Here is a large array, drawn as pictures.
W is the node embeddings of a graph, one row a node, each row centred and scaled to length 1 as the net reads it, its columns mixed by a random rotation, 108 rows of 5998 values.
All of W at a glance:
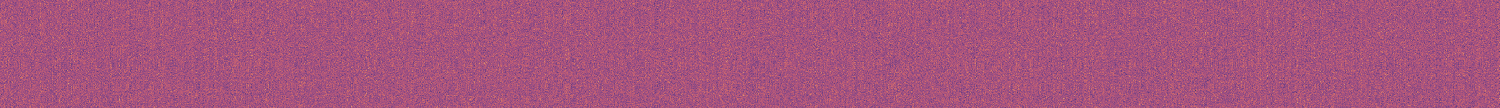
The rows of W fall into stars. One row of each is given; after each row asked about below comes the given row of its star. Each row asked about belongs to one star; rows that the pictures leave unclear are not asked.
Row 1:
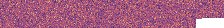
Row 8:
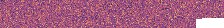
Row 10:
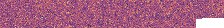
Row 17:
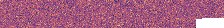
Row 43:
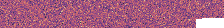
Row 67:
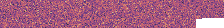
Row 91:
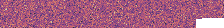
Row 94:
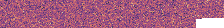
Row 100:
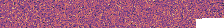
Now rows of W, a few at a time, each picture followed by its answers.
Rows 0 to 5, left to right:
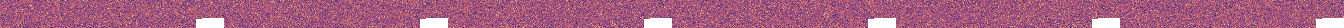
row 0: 91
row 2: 8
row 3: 43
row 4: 43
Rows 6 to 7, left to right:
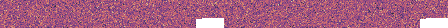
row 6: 43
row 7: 94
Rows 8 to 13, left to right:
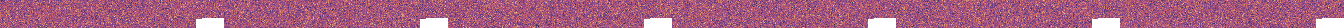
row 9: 1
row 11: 67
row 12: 67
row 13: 67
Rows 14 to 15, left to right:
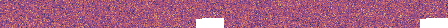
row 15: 91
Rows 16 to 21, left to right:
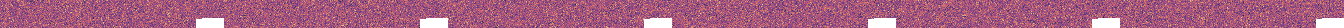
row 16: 67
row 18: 17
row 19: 1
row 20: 91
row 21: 1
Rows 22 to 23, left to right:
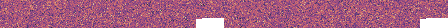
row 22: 91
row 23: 43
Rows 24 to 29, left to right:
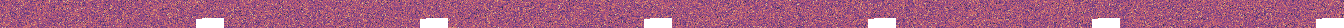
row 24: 8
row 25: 17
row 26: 8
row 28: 67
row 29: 94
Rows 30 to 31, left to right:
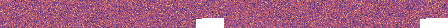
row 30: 1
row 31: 94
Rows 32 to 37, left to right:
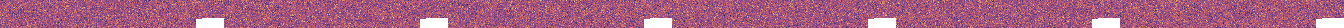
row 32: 8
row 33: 8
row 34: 8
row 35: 91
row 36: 94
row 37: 1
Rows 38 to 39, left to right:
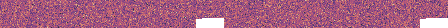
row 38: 91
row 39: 10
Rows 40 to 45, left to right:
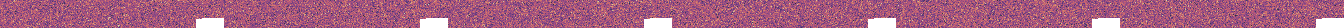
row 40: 17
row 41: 91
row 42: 8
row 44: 67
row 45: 10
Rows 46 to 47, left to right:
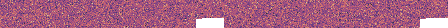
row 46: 94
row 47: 91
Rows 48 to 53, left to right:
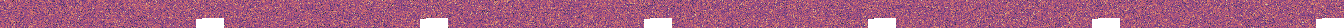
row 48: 43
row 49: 1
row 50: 1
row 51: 94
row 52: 1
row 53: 43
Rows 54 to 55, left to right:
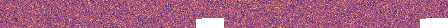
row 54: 43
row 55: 91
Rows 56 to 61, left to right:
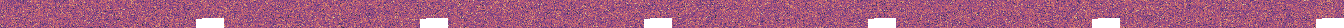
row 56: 94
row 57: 17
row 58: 1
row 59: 100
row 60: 10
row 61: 91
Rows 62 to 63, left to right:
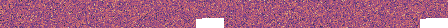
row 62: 10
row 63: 10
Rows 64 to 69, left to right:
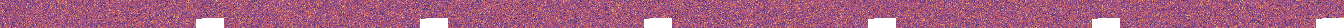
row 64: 10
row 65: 100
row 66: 10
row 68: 10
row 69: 17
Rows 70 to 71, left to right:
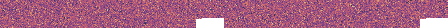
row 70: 43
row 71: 67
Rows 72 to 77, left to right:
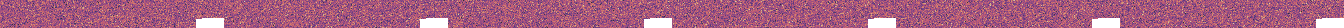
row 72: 94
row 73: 100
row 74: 1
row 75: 8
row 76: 10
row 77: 94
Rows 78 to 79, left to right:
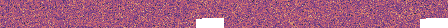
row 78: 94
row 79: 100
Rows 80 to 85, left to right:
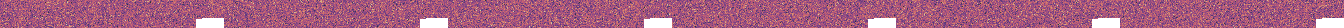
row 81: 67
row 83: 94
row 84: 43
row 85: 67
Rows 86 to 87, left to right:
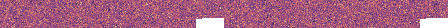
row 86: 43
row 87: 17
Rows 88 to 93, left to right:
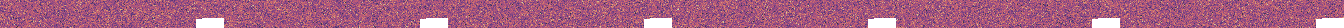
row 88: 43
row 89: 1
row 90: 17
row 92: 91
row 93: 17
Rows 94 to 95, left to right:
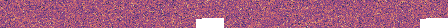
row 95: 8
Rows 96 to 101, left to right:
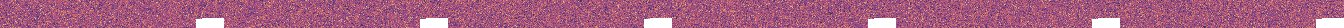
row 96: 100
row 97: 8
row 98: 100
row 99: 100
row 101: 17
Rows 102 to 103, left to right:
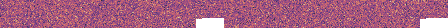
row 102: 100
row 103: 43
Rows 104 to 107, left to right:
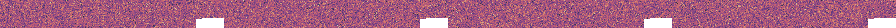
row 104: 94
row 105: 43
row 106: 67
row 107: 67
